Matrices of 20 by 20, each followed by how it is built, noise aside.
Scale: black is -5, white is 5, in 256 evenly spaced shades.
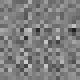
low rank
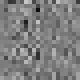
low rank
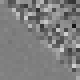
upper triangular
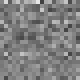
low rank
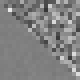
upper triangular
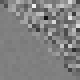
upper triangular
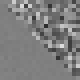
upper triangular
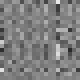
low rank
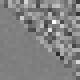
upper triangular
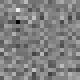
low rank
